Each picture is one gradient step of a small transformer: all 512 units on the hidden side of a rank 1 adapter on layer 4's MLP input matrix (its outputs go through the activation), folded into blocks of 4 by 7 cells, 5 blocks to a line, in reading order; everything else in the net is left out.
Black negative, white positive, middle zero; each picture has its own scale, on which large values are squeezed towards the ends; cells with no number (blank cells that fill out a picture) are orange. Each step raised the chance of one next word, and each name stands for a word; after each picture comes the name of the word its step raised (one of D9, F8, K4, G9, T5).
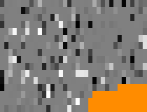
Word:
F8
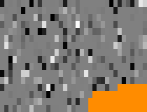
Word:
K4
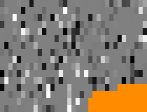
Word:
F8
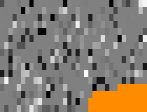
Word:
K4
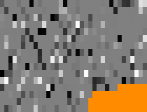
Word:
K4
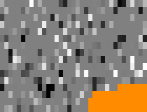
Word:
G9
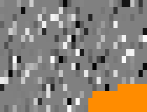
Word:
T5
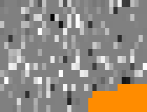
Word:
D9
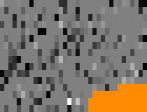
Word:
D9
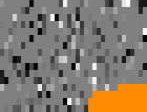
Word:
D9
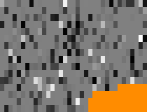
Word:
F8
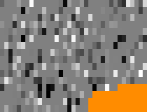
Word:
G9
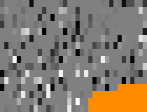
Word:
F8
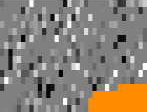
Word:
G9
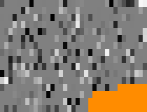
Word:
K4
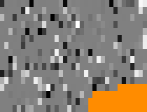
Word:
K4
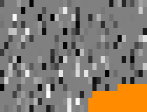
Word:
F8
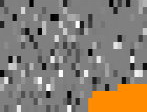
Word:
K4
